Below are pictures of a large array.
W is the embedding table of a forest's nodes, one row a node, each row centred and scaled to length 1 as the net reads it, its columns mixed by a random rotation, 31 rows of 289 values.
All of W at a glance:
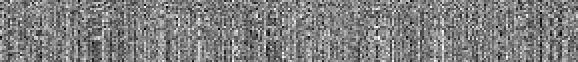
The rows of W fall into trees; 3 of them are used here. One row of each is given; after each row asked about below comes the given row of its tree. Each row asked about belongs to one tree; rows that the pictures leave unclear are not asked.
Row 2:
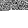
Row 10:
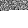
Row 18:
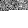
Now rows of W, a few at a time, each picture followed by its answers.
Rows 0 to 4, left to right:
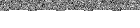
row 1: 18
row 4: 18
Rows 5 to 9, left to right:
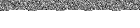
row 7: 2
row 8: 2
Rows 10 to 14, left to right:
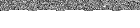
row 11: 10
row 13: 18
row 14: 2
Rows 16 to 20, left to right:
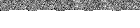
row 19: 18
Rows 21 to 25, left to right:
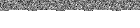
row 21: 10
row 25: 10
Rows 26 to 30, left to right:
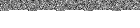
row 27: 10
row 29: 10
